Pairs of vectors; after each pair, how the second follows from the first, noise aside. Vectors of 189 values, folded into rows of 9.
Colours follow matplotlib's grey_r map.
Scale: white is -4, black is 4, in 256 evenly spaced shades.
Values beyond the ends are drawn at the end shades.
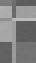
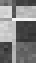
scaled up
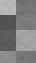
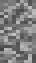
shuffled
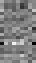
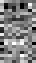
scaled up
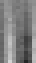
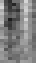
reversed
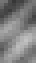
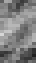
wrapped around
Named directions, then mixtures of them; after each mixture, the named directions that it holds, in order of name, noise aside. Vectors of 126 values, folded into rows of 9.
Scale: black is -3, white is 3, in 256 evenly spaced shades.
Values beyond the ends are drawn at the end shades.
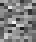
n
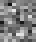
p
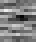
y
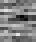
y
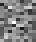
n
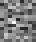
n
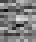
n, y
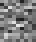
n, y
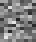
n, p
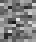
n, p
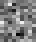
p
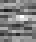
y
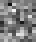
p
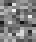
p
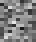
n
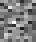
n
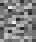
n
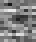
p, y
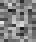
n, p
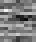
y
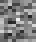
n, p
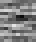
y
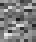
n, y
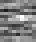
y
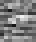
n, y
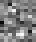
p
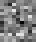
p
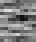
y
